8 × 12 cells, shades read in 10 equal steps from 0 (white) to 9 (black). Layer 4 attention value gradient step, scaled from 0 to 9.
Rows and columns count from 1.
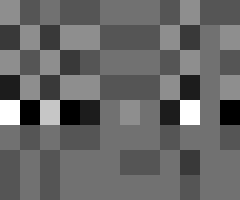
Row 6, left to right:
5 6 5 6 6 5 5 5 6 5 5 6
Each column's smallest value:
0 4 2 4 4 5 4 5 4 0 5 4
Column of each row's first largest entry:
2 1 4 1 2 2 10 1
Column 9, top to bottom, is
6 4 6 4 8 6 5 5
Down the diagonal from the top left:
4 4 4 4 8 5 6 5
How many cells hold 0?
2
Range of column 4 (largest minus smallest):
5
